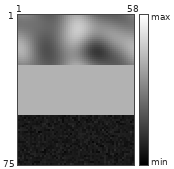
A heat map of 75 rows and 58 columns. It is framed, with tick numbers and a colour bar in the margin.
The table splits into 3 rows of 1 panel. Panel 1,1: middling, smooth, strong in contrast. Panel 2,1: high, flat. Panel 3,1: very low, fine-grained, faint in contrast.
